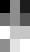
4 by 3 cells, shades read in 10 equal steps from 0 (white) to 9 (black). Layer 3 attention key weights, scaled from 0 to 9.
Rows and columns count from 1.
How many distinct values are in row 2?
3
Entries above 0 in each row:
3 3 2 2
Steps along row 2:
down up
